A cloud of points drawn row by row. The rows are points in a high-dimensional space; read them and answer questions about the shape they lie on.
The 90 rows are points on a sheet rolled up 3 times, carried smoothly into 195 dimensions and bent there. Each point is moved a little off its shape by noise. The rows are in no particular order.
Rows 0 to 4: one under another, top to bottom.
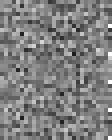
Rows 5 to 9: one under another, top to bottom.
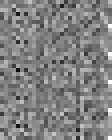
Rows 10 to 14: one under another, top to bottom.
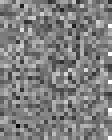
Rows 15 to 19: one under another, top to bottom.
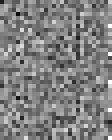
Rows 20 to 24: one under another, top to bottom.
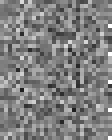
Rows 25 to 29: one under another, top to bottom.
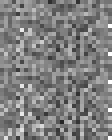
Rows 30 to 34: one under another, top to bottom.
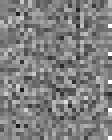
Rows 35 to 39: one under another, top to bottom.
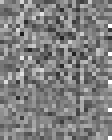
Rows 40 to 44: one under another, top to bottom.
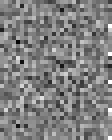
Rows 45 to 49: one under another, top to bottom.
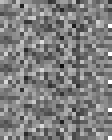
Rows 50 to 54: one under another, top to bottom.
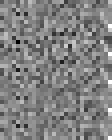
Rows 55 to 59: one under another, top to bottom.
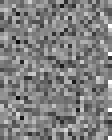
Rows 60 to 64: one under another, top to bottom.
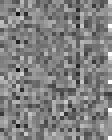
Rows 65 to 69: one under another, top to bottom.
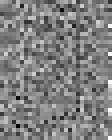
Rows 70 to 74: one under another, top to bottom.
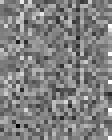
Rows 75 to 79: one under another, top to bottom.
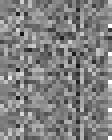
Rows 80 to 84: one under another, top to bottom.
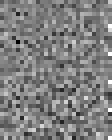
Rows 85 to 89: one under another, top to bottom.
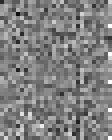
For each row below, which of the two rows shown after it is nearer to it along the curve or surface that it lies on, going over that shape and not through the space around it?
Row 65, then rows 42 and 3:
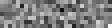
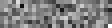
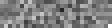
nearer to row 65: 42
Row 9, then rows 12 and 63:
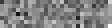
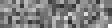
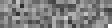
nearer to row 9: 12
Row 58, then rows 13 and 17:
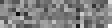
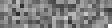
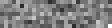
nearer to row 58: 17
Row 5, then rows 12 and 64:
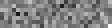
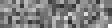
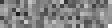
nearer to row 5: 64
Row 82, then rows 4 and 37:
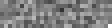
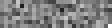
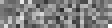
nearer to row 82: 4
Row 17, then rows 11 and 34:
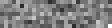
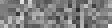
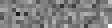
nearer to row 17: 11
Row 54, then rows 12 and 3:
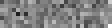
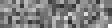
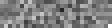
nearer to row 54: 3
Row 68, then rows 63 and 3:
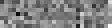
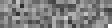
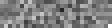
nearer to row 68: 3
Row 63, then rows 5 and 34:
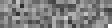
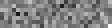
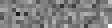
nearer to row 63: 5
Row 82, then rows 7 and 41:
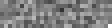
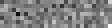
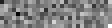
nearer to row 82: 7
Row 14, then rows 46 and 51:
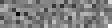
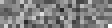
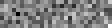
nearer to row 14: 51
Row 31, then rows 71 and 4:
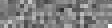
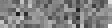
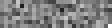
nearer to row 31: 4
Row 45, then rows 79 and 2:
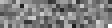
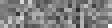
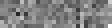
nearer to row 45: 79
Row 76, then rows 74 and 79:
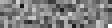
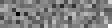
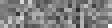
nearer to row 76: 79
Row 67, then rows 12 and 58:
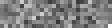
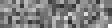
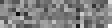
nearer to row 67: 58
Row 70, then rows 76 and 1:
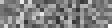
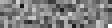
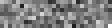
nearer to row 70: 1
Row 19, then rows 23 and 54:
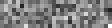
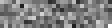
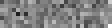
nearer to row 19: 23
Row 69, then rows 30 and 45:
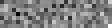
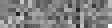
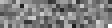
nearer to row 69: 30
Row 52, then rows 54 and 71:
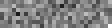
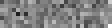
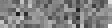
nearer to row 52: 54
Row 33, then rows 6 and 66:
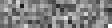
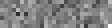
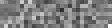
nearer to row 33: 66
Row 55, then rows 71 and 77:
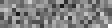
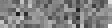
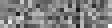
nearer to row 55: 71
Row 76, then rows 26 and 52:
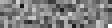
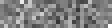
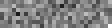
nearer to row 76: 26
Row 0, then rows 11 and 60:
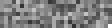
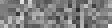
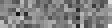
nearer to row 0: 11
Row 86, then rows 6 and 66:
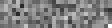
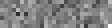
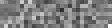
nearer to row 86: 66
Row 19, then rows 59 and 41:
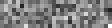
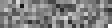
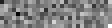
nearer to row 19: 59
